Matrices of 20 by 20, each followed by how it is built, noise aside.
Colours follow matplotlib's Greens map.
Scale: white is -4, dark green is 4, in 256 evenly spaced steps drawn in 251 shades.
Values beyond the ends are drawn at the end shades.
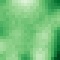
smooth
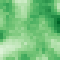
smooth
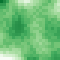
smooth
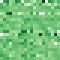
uneven rows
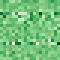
uneven rows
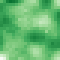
smooth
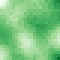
smooth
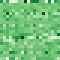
uneven rows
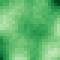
smooth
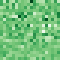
uneven rows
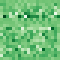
uneven rows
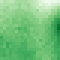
smooth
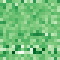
uneven rows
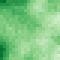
smooth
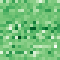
uneven rows
